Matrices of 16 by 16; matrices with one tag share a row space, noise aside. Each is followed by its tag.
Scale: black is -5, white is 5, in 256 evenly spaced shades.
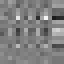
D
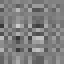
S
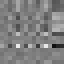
D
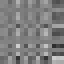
D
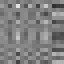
D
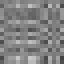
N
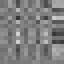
D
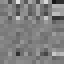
D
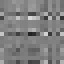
N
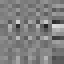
D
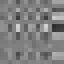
D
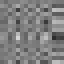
D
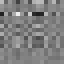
S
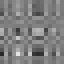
S
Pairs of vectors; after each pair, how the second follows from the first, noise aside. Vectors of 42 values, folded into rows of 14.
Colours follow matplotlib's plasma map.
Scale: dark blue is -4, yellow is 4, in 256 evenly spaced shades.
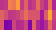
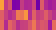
wrapped around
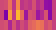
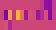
partly zeroed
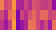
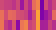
wrapped around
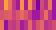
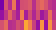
wrapped around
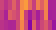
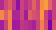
wrapped around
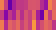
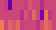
partly zeroed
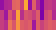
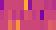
partly zeroed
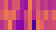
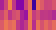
wrapped around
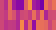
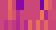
partly zeroed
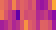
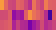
wrapped around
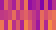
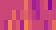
partly zeroed
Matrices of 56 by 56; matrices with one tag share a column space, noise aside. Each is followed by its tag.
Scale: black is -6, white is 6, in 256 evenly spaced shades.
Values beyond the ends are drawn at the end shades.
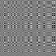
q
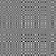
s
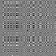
q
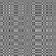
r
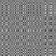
r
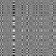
r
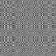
q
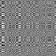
q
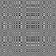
q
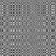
r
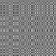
r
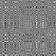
s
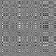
q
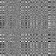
s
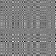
s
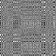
s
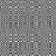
s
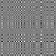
s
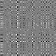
s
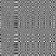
s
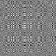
q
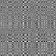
s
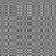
r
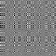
q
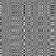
r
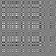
q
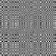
s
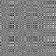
q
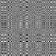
s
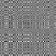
s
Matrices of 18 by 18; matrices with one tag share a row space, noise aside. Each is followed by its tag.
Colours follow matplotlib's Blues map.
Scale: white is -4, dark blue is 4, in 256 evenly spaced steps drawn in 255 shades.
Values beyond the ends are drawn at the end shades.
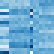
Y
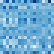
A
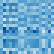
A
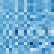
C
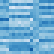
Y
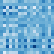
A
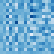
C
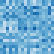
A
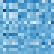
A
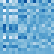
A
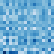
A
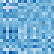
A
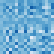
C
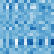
C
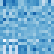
A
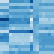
Y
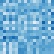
A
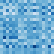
A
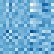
C
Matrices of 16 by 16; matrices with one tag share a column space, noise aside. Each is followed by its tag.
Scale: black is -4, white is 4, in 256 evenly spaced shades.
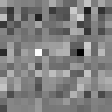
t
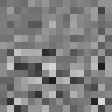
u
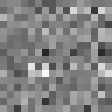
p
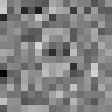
p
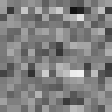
p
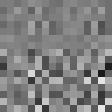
u
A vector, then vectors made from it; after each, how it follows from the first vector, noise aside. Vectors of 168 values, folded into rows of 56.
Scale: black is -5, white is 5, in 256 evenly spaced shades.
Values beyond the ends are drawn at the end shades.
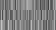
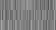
shrunk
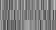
reversed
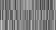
copied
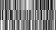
scaled up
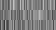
wrapped around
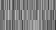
wrapped around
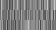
reversed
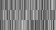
wrapped around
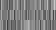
reversed
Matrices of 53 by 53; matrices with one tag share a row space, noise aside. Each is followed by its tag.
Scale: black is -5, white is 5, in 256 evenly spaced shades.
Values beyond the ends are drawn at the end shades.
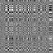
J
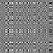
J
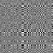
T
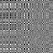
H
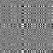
T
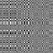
H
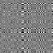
T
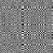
T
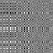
H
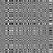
J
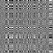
J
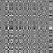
J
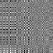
H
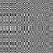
H
